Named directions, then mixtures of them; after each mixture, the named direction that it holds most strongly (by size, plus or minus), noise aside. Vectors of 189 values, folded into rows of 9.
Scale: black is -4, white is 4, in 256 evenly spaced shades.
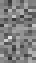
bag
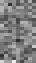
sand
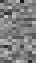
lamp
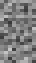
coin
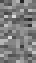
lamp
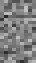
coin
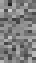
bag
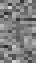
lamp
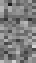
sand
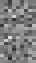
bag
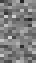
lamp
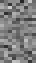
lamp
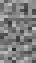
coin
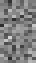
bag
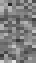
sand
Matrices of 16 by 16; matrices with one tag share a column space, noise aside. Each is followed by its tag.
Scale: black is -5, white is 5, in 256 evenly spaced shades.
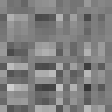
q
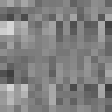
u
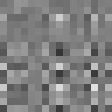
q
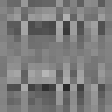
u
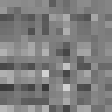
q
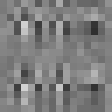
u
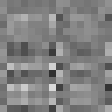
q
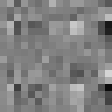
u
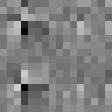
u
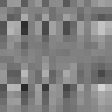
u
